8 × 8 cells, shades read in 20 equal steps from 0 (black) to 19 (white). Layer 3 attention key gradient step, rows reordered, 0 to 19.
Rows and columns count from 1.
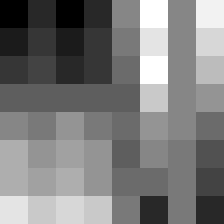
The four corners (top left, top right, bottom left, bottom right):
0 18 17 3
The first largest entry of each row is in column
6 6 6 6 3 1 1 1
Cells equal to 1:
0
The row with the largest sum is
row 8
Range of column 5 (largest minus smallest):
3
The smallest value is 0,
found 2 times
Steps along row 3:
up down up up up down up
